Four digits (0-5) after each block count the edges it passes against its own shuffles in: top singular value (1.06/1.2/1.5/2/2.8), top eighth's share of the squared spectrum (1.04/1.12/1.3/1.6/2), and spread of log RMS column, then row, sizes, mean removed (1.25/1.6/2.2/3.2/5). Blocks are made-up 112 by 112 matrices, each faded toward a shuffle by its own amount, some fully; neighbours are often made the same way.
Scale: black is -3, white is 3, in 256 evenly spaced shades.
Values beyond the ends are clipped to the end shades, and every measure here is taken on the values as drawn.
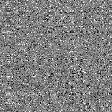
4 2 1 2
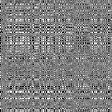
5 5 4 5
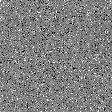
2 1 0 0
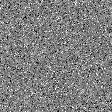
1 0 0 0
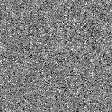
3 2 1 1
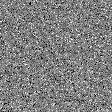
0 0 0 0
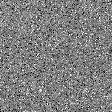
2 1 0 0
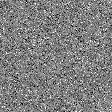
2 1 0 0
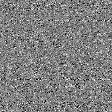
1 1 0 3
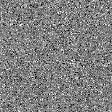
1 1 0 3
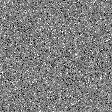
0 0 0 1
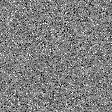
0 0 0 1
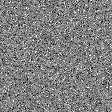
0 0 0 0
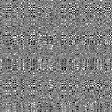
5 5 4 4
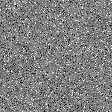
0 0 0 0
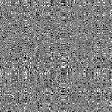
5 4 3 3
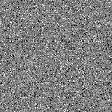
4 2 1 1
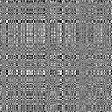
5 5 4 4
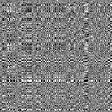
5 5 4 4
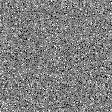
3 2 0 0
